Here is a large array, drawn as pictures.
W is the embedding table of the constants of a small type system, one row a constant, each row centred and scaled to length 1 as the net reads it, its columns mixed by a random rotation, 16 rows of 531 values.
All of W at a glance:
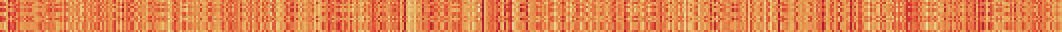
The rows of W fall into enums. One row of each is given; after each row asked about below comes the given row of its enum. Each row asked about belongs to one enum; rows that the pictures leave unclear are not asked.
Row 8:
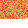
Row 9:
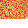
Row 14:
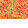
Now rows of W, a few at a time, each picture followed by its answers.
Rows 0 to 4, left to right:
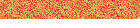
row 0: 14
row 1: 8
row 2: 9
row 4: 9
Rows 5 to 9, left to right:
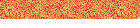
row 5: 9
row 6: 14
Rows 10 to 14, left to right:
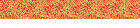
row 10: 8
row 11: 14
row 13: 14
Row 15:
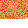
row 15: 8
